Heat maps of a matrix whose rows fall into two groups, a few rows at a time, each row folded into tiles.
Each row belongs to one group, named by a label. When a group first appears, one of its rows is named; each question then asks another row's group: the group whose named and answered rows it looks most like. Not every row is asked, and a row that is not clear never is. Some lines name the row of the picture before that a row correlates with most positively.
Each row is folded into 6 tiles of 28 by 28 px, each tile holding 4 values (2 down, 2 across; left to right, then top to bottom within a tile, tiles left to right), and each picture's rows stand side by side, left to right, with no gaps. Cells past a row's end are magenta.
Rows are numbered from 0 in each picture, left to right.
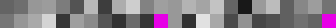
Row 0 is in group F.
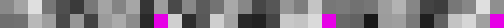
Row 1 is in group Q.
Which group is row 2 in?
Q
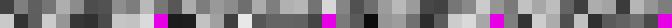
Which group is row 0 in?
Q
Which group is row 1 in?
F
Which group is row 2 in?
Q
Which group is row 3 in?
F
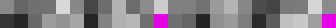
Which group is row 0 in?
Q
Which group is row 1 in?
Q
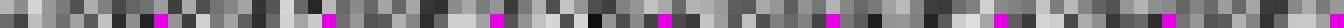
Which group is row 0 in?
F
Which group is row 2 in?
Q
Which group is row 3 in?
F
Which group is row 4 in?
F
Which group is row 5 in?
Q
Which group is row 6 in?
F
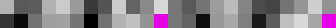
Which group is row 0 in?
Q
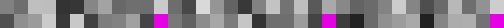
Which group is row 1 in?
F
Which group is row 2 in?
Q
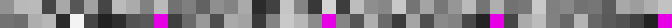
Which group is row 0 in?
F
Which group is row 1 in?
Q
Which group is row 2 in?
F
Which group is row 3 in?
F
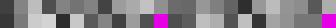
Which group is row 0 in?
F
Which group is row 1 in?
F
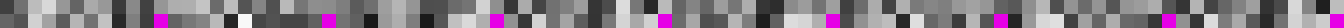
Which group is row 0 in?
F
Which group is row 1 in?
F
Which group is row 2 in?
Q
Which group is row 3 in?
Q
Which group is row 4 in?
Q
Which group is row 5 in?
F
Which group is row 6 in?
F
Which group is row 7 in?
Q
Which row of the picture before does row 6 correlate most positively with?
0
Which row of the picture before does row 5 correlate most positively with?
0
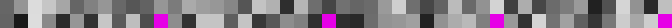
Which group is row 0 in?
F
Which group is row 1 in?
F
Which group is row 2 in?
Q
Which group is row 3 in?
Q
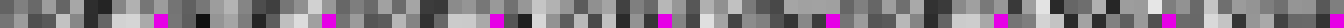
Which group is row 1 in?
Q
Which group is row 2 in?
Q
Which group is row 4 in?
F
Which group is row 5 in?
Q
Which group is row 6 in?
F
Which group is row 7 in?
F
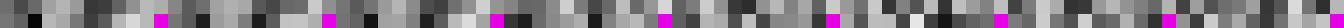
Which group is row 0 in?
Q
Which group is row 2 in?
Q
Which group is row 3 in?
Q
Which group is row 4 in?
F
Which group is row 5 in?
F
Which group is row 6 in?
F
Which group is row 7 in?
Q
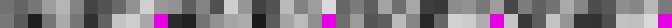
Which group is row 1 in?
Q
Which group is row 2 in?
Q
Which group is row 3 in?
Q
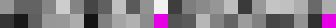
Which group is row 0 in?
Q
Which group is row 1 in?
F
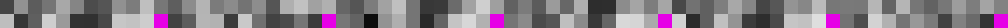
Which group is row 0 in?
Q
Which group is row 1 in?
F
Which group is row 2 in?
Q
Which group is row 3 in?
Q
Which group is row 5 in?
F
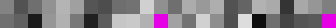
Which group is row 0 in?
Q
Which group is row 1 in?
F
